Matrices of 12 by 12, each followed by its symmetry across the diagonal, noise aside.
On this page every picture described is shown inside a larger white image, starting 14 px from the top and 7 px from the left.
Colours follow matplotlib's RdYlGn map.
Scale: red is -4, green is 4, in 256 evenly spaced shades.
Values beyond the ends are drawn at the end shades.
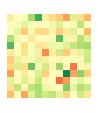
symmetric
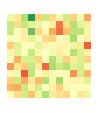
neither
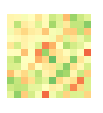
symmetric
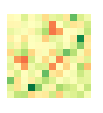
symmetric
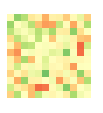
symmetric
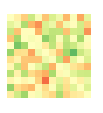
antisymmetric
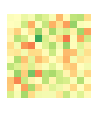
antisymmetric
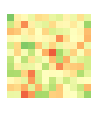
neither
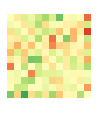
antisymmetric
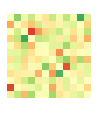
antisymmetric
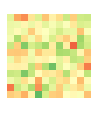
neither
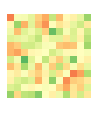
symmetric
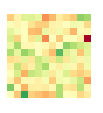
neither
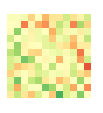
antisymmetric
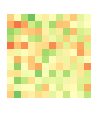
neither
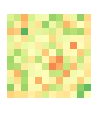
symmetric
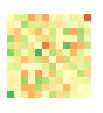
antisymmetric
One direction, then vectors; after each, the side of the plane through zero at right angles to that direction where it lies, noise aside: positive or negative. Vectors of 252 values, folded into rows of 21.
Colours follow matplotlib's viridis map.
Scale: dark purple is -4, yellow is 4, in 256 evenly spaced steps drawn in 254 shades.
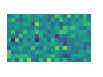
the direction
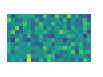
positive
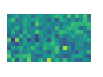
positive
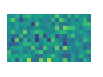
positive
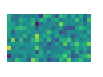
negative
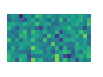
positive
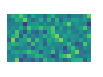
negative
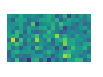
negative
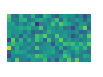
negative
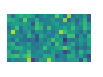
positive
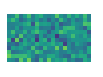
positive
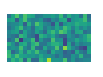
positive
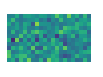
positive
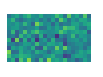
positive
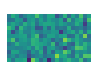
negative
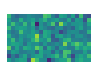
negative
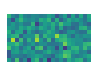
negative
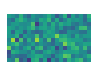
negative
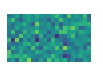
positive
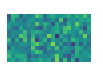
positive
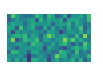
negative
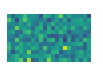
positive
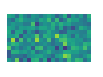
negative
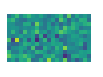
positive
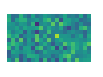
negative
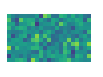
negative
